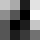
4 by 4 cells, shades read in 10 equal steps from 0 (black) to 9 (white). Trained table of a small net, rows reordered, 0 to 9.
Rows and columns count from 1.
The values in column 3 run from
0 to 2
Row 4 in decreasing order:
4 3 2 1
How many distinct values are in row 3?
4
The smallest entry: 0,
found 2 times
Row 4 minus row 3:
0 1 1 -3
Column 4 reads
8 9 7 4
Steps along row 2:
down down up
